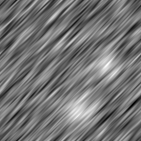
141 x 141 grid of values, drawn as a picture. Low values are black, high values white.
Streaks slant up to the right. Two bumps rise from the field. The ninth with the highest average is the bottom middle.
